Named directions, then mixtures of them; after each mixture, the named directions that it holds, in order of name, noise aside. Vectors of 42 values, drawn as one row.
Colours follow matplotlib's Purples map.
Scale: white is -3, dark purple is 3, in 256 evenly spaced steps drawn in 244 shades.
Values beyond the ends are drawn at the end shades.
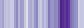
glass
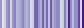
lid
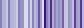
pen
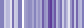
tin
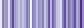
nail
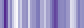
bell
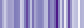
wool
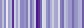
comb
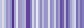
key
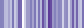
tin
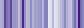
glass, tin, wool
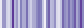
comb, nail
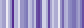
comb, nail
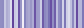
tin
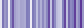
nail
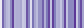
nail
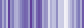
comb, glass, nail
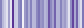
comb, tin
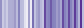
glass, nail, pen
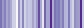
bell, pen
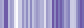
bell, key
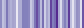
bell, lid, wool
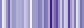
lid, pen, wool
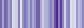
bell, nail, wool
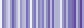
nail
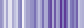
glass, tin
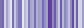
glass, tin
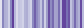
bell, glass, nail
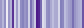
comb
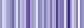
key, pen, wool
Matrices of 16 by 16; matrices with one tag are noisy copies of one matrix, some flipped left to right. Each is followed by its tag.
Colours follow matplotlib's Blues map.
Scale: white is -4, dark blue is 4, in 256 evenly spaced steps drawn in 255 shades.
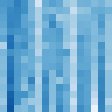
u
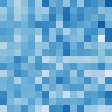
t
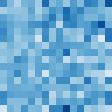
t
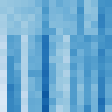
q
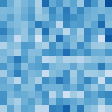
t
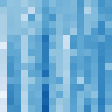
q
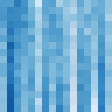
u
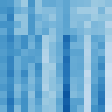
q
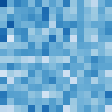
t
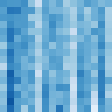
u
